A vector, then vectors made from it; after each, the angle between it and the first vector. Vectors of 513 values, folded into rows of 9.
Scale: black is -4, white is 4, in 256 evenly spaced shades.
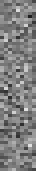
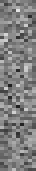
nearly parallel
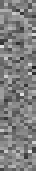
orthogonal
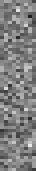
nearly parallel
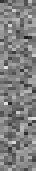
orthogonal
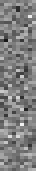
nearly opposite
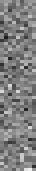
partly opposed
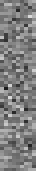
nearly opposite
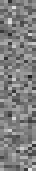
orthogonal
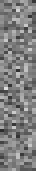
nearly parallel
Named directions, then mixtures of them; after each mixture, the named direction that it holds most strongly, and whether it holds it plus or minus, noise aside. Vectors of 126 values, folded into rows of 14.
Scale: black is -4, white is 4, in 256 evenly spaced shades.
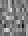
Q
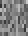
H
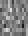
Q, plus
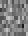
Q, plus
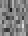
Q, minus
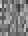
H, minus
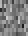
H, minus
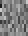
H, plus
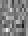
Q, plus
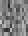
Q, minus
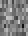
Q, plus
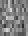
Q, plus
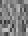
H, plus
